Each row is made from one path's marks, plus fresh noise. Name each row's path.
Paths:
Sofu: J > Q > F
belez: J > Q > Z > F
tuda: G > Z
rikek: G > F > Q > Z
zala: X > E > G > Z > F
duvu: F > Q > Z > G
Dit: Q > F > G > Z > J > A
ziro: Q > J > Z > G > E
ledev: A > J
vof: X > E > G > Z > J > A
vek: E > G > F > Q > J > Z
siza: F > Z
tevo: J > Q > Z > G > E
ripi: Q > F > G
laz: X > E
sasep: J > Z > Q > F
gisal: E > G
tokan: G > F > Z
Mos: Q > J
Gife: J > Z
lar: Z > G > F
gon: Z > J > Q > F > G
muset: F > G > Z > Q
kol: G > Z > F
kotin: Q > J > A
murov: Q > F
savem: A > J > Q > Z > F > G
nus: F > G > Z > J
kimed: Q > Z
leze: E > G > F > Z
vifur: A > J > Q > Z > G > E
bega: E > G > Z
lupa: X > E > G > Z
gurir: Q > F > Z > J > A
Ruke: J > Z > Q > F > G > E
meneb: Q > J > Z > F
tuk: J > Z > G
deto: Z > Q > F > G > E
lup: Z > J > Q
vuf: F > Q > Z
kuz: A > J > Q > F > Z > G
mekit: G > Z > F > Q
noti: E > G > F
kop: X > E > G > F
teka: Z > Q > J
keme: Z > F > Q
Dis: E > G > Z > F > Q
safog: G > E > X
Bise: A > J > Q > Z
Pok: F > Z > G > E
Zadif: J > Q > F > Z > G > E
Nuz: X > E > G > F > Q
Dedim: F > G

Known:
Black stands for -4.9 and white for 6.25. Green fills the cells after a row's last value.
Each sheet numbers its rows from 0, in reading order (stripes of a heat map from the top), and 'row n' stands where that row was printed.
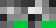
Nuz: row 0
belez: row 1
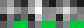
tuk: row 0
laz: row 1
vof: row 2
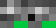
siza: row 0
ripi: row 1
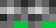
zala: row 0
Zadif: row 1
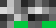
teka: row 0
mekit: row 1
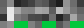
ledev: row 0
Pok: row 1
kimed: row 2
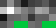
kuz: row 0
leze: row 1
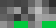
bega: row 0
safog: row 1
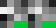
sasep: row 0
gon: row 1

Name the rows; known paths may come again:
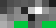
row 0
gisal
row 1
kuz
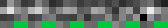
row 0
siza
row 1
Zadif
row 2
Pok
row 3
leze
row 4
noti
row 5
Dit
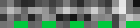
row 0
lupa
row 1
deto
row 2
kol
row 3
Nuz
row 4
lup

